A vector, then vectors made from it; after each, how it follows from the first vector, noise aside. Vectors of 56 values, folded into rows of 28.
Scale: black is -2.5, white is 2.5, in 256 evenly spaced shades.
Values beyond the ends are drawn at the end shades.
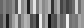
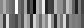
reversed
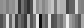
sign-scrambled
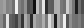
reversed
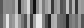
sign-scrambled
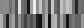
sign-scrambled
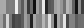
reversed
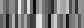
sign-scrambled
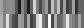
sign-scrambled
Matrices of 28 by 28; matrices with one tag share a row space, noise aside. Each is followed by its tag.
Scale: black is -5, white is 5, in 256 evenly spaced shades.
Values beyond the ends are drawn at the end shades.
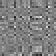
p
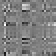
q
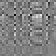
p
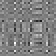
p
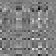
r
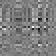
r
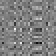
p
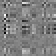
q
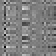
q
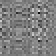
r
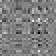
r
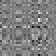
r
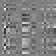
q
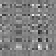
r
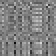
p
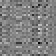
r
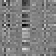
q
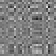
p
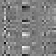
q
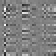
q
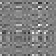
r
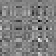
r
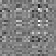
r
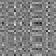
p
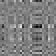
p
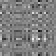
r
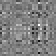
r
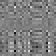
p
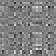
p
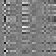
q
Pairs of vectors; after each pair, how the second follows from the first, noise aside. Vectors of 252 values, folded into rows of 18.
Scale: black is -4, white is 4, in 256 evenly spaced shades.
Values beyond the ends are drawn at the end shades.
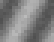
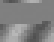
partly zeroed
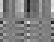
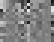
sign-scrambled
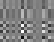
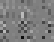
partly zeroed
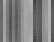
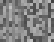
sign-scrambled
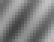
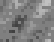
partly zeroed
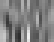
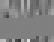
partly zeroed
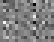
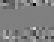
partly zeroed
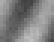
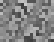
sign-scrambled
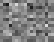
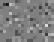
partly zeroed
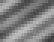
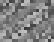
sign-scrambled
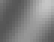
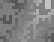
partly zeroed
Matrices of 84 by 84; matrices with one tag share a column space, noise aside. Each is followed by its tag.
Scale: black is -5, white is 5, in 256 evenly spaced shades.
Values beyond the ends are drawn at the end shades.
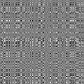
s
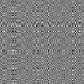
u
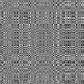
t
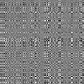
s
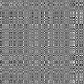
t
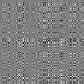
s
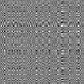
u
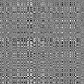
s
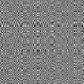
u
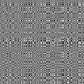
s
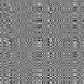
s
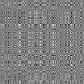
t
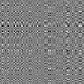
u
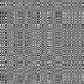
t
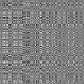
t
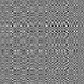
u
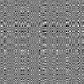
u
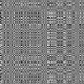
t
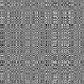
t
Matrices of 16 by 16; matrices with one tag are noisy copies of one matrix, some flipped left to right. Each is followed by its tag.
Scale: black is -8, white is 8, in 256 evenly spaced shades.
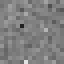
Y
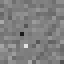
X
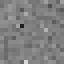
Y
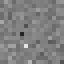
X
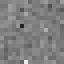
Y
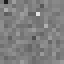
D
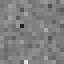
Y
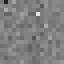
D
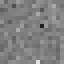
Y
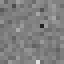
Y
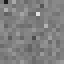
D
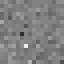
X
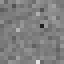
Y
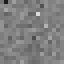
D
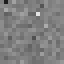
D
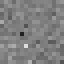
X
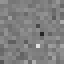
X
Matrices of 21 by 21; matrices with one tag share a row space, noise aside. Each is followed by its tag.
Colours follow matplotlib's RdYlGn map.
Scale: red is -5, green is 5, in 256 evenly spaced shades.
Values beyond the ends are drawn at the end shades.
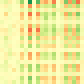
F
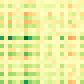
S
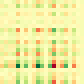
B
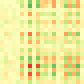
F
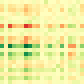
S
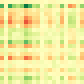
S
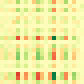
B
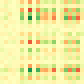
F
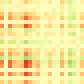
S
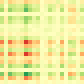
S
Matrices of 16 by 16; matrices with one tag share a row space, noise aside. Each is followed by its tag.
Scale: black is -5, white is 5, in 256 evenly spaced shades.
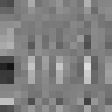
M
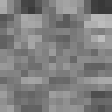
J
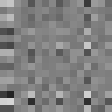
M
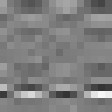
J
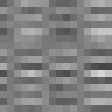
J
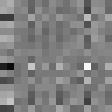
M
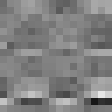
J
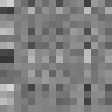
M
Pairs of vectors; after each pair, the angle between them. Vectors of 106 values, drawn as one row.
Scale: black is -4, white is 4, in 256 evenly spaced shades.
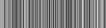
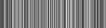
nearly opposite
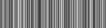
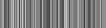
orthogonal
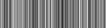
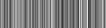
nearly parallel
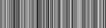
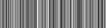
nearly opposite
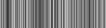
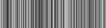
nearly parallel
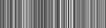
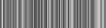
partly aligned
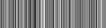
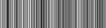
partly opposed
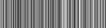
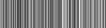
nearly parallel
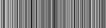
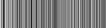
nearly parallel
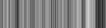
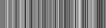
partly aligned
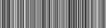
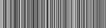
partly opposed
